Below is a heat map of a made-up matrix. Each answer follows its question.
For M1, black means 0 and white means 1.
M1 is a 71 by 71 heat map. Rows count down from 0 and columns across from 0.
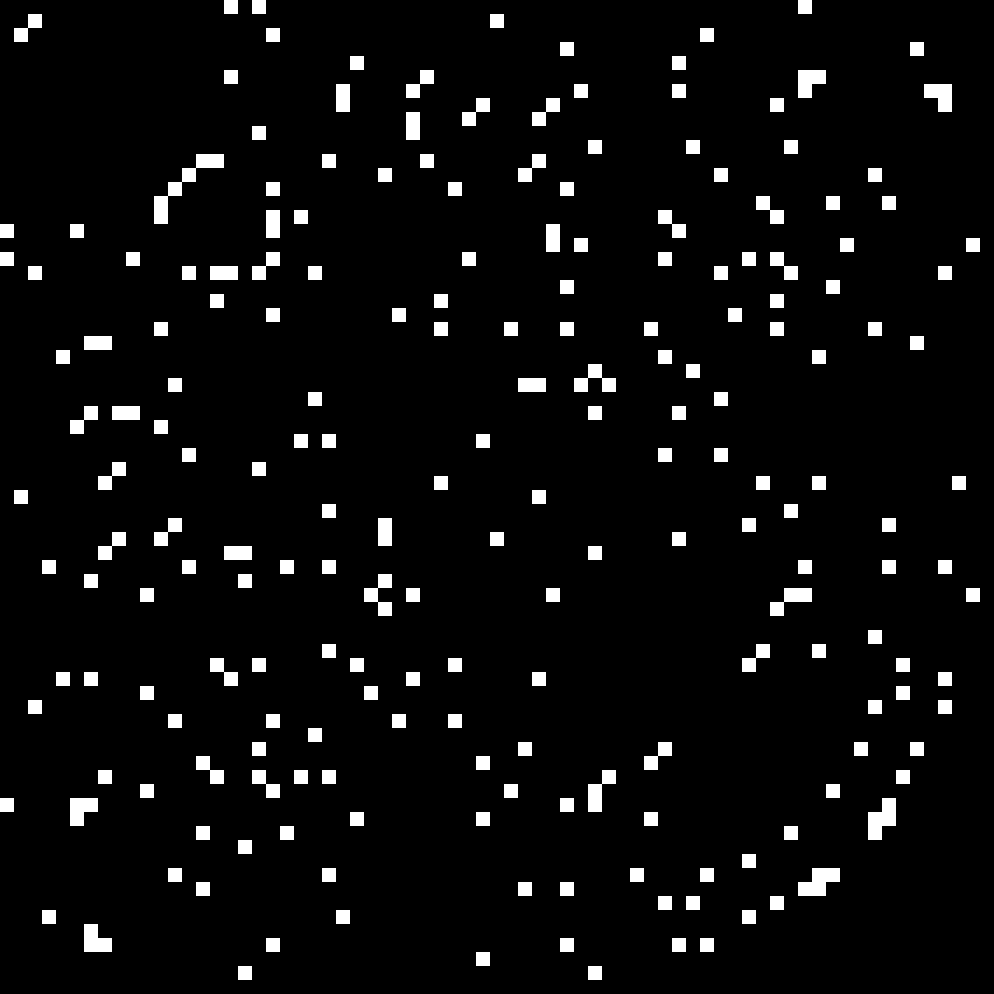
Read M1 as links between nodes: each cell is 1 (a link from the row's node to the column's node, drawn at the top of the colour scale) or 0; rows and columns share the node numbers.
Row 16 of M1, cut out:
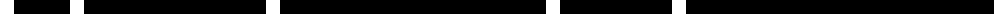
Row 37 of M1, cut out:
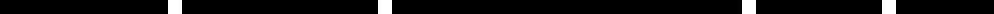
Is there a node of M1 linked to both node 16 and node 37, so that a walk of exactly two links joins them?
no
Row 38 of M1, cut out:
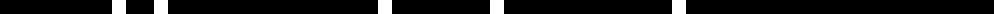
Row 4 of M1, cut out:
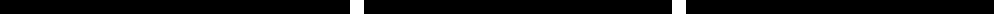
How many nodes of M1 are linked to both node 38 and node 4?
1
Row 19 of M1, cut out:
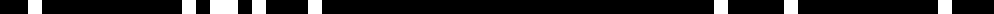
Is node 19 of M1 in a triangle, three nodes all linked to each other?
no
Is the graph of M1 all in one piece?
no
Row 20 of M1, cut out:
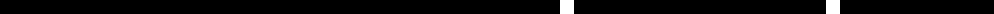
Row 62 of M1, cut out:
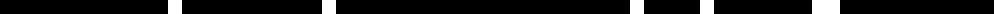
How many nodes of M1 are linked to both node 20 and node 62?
1
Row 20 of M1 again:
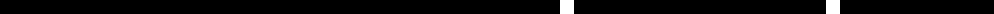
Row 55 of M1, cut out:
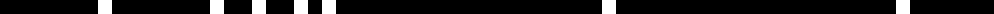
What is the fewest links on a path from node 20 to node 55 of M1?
3
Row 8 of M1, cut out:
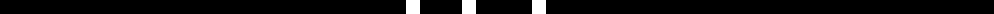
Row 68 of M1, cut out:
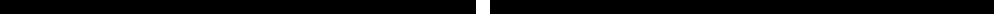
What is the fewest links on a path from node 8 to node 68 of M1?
6
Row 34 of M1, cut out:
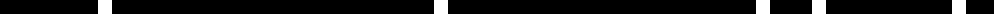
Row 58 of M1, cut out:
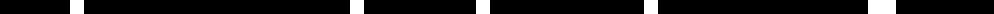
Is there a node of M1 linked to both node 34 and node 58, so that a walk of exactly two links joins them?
no
